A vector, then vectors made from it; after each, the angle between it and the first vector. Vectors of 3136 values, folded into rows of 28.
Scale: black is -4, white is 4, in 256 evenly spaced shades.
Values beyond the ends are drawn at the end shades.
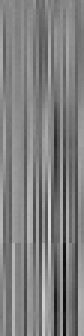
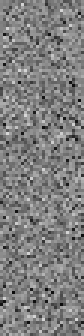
orthogonal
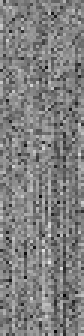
partly aligned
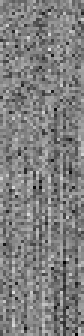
partly aligned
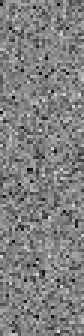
orthogonal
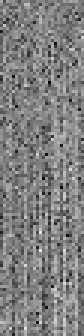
partly opposed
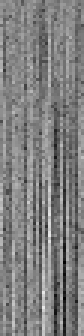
nearly parallel
